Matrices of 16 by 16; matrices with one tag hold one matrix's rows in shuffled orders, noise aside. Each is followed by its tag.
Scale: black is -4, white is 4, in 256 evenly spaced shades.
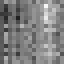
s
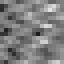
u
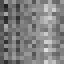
s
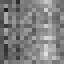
s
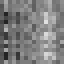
s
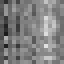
s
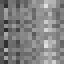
s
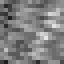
u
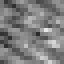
u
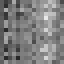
s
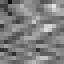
u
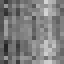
s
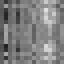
s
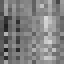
s
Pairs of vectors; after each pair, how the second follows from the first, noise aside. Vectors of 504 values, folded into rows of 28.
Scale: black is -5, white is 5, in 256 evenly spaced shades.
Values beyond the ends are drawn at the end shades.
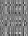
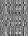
copied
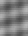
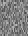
shuffled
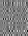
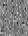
shuffled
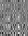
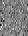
shuffled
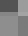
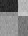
scaled up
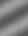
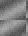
wrapped around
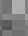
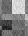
scaled up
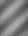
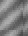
wrapped around
